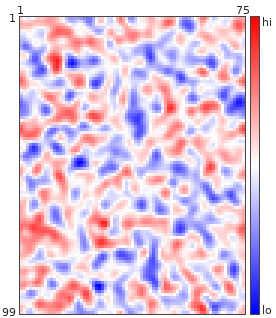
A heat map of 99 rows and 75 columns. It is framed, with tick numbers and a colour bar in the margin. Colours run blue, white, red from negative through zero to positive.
Odd rows or columns: none. Histogram: bell-shaped. Average level on the scale: 50%. Lone odd cells: none. Ninth with the highest average: bottom left. Grain: blotchy.
